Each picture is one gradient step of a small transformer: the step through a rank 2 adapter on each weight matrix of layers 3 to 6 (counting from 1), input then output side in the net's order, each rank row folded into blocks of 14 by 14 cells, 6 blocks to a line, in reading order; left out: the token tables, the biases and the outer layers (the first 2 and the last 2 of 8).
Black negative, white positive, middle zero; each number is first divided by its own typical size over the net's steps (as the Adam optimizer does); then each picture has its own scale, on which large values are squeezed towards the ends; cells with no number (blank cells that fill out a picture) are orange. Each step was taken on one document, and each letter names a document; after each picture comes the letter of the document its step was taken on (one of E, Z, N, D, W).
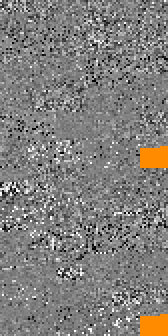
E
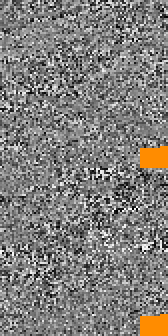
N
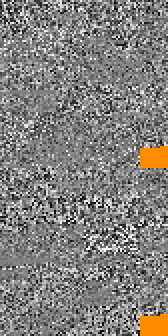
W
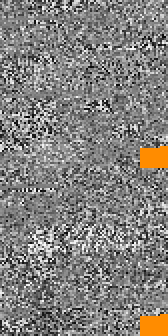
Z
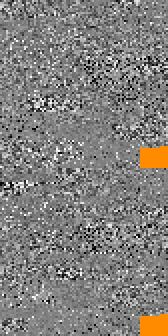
E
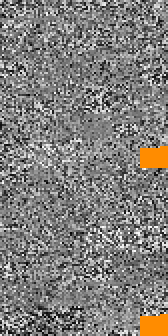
Z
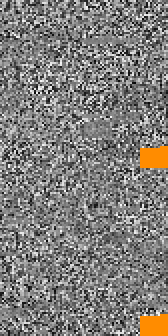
Z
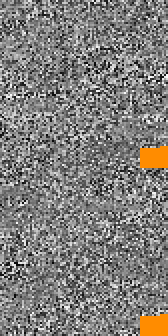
Z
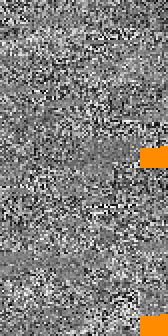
W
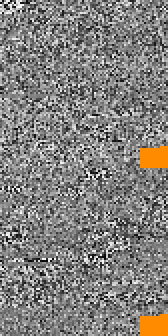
N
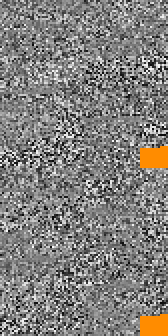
N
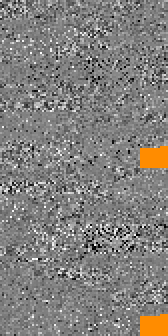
E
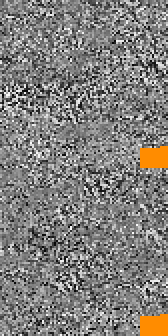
N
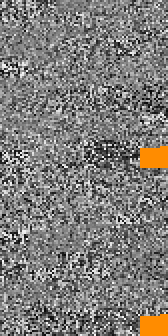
Z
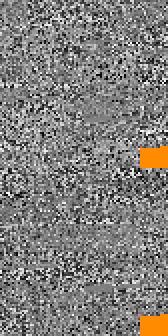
N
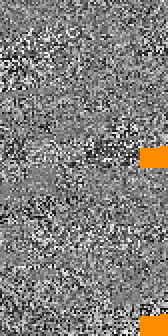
Z
